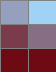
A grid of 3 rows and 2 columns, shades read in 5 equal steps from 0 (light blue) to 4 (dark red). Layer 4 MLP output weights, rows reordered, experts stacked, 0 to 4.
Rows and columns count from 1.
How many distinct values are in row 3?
1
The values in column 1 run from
1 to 4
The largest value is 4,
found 2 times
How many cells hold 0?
1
